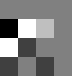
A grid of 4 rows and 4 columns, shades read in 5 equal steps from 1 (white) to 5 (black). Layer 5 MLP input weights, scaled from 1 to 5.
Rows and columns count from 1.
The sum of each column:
13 11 12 12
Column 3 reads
3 2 3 4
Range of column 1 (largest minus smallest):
4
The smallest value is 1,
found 2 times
